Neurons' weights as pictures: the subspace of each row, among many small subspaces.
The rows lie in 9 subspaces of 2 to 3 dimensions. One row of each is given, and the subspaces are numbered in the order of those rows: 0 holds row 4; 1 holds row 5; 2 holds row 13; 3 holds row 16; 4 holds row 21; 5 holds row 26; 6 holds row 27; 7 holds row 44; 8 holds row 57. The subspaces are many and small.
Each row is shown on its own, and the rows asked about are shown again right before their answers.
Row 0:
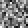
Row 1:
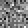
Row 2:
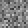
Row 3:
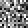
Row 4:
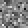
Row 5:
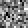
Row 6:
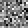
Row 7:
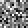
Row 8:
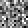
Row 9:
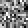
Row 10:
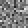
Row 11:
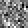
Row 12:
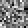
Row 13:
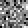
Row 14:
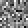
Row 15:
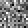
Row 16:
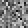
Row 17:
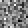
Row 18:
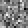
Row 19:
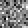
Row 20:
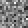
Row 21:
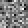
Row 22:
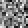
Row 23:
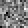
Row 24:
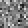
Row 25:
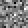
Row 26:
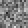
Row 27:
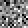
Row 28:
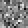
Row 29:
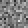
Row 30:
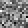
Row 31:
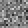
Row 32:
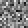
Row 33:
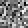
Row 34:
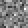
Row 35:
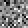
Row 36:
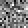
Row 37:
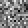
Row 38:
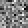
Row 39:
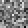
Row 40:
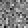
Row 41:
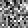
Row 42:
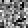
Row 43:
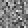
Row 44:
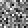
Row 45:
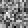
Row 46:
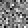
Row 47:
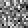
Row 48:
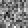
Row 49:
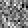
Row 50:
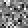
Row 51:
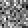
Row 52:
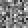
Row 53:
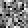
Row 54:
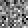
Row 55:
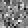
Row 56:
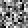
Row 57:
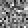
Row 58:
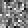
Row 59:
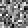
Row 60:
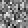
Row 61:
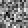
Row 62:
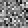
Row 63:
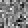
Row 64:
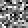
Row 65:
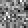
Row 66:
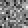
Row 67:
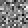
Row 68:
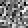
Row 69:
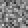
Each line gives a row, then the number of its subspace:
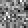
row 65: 1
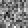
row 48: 5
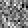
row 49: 2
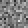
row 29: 3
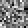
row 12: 8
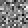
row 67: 4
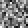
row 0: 0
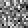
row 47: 1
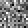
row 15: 8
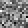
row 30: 0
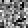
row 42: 7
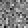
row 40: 7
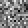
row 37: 5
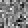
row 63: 7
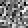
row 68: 3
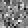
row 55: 1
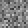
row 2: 4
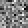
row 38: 4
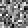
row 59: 3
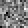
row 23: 2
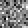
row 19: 2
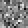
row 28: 1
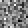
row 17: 3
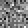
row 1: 8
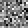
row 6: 4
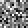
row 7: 7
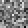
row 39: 7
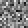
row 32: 3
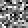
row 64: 0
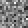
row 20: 0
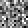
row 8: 6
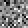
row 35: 6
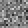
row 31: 4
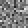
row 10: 3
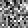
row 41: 5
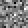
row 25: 0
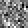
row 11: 2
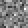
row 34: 0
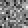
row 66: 2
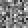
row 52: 6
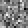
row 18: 1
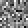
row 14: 3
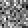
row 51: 2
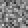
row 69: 0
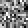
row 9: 1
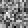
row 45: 5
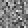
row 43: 3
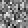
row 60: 5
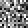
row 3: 8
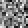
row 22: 0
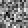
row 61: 5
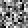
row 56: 6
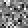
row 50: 6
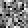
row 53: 4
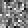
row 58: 4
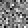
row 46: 7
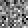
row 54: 6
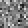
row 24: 8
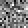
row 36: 8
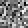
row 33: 3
